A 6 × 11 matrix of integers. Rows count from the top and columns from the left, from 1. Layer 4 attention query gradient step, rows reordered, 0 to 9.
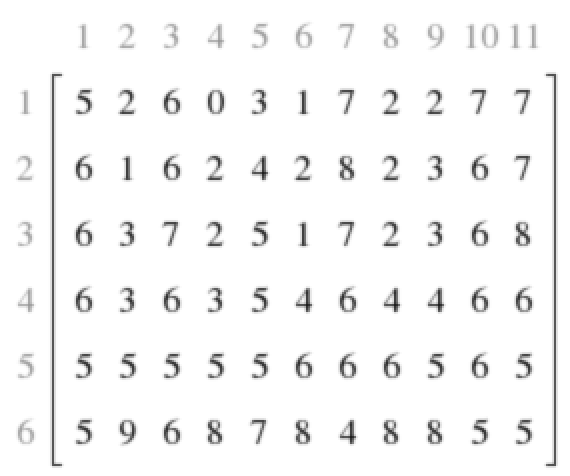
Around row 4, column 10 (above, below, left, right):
6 6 4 6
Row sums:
42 47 50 53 59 73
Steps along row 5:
same same same same up same same down up down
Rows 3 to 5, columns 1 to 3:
6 3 7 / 6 3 6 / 5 5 5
